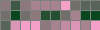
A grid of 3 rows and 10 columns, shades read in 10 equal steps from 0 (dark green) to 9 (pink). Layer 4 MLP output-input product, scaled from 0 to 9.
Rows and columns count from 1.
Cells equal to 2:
1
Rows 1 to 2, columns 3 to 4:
5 6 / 4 5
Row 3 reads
3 8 9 9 5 6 7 8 6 9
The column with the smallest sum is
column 9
